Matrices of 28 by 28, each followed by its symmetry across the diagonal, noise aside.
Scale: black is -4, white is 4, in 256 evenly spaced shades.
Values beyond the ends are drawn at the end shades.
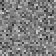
neither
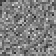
symmetric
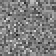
neither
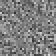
antisymmetric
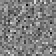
neither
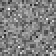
symmetric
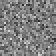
antisymmetric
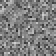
symmetric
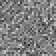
symmetric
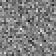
antisymmetric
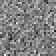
neither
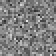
antisymmetric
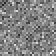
symmetric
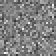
symmetric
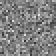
neither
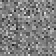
antisymmetric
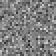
antisymmetric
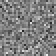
antisymmetric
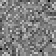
symmetric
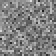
symmetric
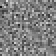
antisymmetric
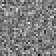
neither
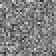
neither
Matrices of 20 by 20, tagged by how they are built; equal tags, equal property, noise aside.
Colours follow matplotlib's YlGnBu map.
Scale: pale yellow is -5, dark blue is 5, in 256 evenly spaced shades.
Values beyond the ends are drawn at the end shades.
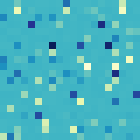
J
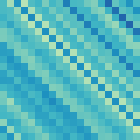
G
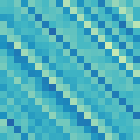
G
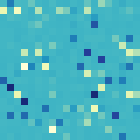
J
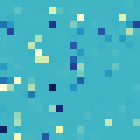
J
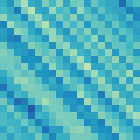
G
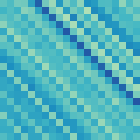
G
